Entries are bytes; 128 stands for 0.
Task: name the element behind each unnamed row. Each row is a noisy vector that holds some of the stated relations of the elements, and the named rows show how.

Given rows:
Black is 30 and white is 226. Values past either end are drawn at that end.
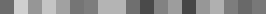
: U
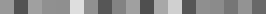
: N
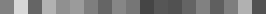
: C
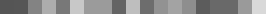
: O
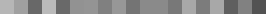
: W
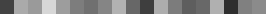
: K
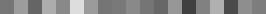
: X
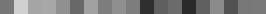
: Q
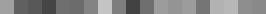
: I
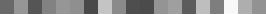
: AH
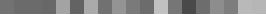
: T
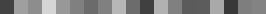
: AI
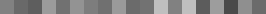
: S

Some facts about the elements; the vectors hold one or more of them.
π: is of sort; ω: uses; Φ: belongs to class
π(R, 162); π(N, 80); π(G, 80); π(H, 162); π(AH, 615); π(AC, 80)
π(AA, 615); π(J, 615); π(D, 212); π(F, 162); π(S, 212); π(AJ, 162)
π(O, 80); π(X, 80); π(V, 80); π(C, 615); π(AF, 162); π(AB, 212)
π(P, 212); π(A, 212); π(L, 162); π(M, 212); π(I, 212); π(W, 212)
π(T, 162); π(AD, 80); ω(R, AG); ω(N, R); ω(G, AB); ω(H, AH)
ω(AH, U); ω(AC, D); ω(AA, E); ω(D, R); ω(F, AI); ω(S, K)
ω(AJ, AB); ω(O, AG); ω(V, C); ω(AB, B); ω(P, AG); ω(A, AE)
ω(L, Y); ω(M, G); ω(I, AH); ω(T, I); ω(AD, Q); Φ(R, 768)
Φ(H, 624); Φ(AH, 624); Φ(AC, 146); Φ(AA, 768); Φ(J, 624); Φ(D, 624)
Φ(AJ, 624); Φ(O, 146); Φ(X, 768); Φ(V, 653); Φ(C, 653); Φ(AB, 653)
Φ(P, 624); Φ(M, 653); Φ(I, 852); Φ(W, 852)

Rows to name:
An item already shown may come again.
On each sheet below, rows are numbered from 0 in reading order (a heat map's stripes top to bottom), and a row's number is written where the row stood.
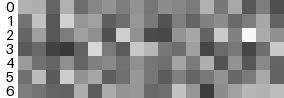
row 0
W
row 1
J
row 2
AH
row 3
G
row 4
A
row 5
J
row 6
H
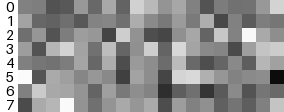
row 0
AJ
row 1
M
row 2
AH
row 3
R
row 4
L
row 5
D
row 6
Q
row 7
AG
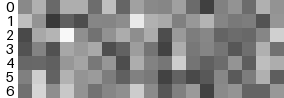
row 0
AF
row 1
AB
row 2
AG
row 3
AA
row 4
F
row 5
C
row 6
B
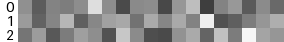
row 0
AC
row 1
P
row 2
AH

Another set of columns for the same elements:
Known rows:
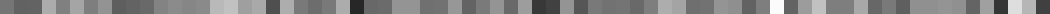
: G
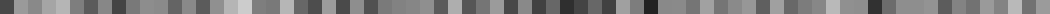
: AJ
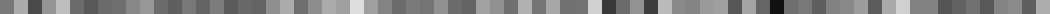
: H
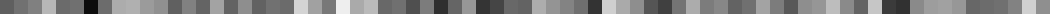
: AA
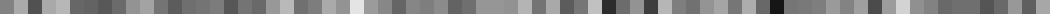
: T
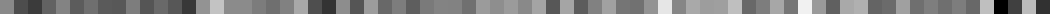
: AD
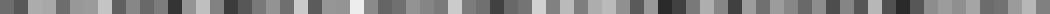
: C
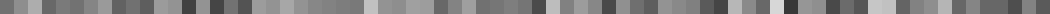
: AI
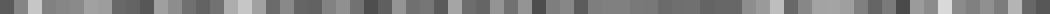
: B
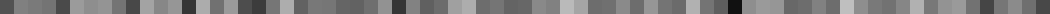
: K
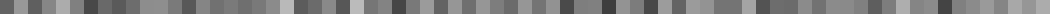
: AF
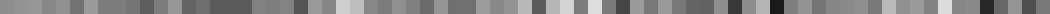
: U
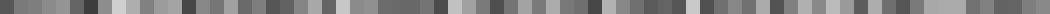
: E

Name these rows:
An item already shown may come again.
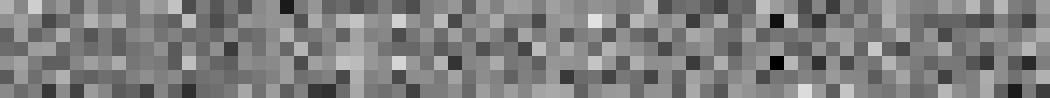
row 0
AG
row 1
I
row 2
AF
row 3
J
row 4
I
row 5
AF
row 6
Q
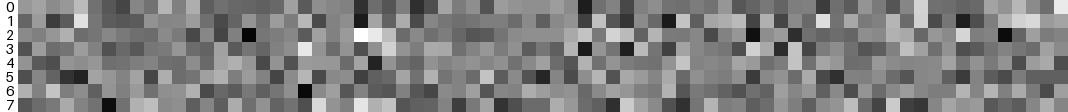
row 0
R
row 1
L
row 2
AH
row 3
F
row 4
X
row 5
S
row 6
AG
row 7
AA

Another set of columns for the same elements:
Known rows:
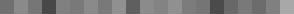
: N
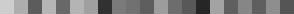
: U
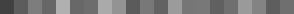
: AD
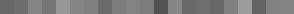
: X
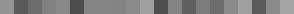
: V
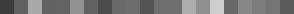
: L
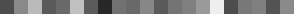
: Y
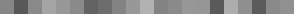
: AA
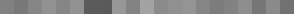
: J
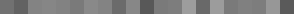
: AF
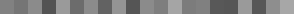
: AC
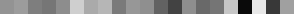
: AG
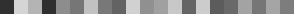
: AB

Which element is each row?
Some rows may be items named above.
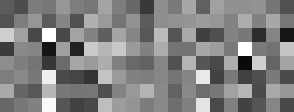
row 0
F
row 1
AJ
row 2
AH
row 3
G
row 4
R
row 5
I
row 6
C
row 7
I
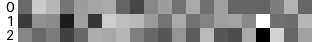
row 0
B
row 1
G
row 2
R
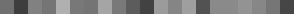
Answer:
F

